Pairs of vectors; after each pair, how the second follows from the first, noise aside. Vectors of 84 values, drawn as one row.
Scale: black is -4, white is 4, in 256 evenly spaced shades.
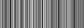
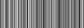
wrapped around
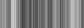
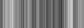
reversed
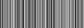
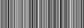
reversed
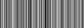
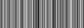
reversed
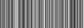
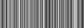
wrapped around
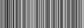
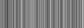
shrunk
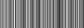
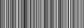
reversed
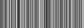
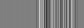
partly zeroed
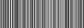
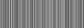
shrunk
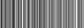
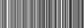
reversed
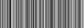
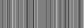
partly zeroed
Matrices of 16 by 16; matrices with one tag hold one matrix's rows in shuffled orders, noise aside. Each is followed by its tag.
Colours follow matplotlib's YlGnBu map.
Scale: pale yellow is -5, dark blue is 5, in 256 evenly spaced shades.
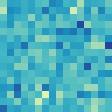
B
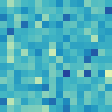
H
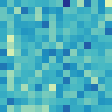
H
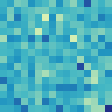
B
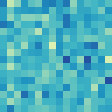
H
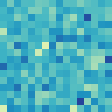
B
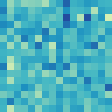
H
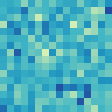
B
